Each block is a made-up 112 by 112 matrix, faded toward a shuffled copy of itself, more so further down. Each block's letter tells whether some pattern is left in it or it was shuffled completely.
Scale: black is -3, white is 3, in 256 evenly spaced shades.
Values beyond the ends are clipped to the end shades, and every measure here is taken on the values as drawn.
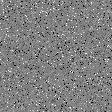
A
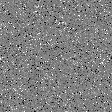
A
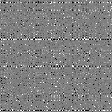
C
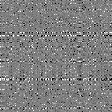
C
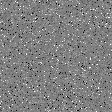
A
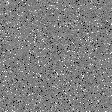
A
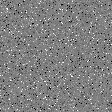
A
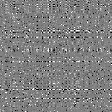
C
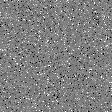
A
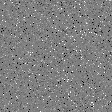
A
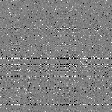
C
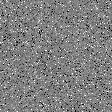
A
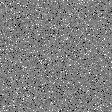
A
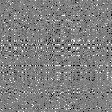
C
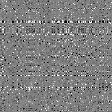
C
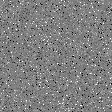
A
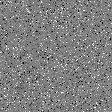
A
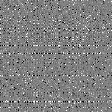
C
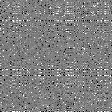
C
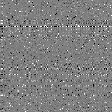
C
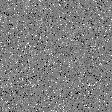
A
